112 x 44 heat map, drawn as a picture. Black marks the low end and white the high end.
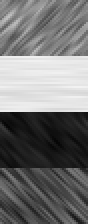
The table splits into 4 rows of 1 panel. Panel 1,1: middling, slanting up to the right. Panel 2,1: very high, streaked across, faint in contrast. Panel 3,1: very low, slanting down to the right, faint in contrast. Panel 4,1: low, slanting down to the right.
